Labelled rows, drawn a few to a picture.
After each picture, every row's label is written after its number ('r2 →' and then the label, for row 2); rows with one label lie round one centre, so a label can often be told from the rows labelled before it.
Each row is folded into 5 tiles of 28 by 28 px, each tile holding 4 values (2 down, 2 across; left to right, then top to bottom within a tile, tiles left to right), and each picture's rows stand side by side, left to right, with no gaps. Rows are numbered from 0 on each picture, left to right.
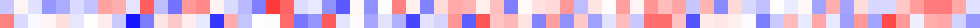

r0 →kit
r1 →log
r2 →kit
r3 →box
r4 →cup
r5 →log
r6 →cup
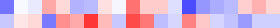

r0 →box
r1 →kit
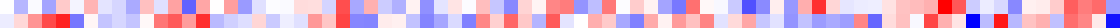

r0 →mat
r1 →mat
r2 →mat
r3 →box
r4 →log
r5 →kit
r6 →cup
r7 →cup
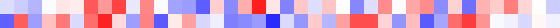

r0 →cup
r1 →kit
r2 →box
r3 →mat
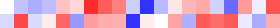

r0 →cup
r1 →box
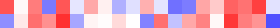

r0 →mat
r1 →cup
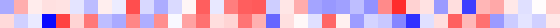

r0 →box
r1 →cup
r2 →kit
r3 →mat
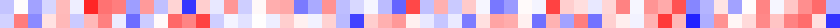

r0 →cup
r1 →mat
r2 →log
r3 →box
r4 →cup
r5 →cup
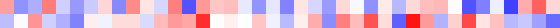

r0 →log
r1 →mat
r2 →box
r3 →kit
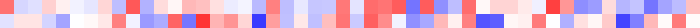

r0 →log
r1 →box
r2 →cup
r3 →log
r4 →log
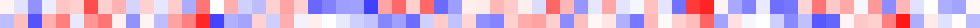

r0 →cup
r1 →mat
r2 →kit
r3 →log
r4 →log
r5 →kit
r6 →mat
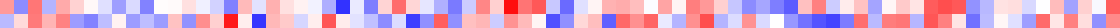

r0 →mat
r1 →box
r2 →kit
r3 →cup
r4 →box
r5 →kit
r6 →cup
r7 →box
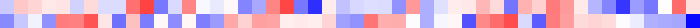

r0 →box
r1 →log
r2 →log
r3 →box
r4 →kit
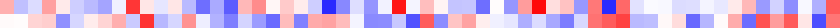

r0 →log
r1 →kit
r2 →kit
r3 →kit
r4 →mat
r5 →box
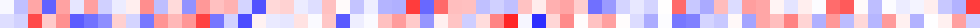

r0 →mat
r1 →mat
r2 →log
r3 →box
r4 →kit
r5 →box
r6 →log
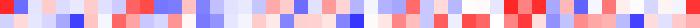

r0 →log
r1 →log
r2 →log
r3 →cup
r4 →log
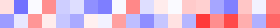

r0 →log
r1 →box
